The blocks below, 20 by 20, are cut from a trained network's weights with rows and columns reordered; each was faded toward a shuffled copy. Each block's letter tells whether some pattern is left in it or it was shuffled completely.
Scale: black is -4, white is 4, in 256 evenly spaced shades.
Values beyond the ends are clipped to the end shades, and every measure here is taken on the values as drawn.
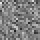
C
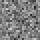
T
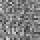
C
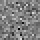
T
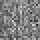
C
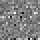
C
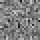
T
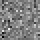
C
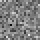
T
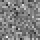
T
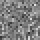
T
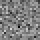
T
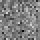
T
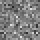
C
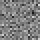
C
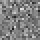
T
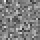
T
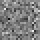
C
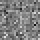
C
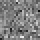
C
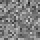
T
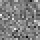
T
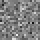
T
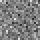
T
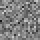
T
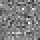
C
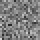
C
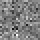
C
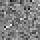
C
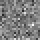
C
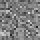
C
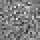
T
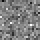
T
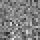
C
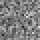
T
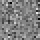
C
